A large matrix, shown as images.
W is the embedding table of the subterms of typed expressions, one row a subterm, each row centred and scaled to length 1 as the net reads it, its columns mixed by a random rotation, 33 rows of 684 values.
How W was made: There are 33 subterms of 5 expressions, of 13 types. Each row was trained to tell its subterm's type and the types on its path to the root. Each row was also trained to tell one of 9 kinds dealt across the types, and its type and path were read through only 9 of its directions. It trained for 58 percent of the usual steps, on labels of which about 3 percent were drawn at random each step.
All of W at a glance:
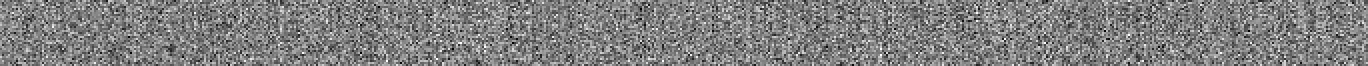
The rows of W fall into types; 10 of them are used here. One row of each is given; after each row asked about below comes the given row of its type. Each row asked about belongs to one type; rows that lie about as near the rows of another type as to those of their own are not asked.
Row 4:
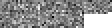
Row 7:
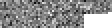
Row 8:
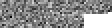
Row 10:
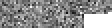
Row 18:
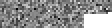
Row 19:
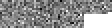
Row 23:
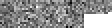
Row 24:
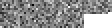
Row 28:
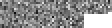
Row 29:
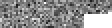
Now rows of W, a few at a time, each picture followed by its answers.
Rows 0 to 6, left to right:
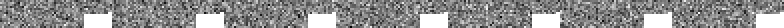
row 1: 18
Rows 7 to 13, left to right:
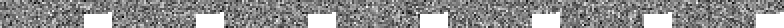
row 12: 28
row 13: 28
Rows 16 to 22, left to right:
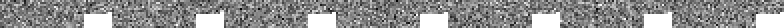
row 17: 10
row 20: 24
